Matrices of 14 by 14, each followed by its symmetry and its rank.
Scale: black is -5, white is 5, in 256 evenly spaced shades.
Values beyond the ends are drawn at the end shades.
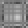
symmetric, rank one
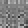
neither, rank three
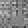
neither, rank three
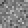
symmetric, full rank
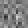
neither, rank two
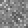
symmetric, full rank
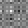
symmetric, rank one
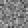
antisymmetric, full rank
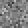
antisymmetric, full rank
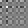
symmetric, rank one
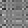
neither, rank two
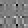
neither, rank two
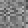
neither, rank three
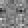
neither, rank three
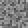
symmetric, full rank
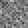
symmetric, full rank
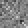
symmetric, full rank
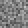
antisymmetric, full rank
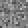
antisymmetric, full rank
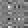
neither, rank two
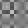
symmetric, rank one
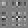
symmetric, rank one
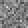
symmetric, full rank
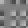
symmetric, rank one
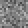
antisymmetric, full rank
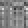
neither, rank two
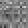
neither, rank three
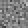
antisymmetric, full rank
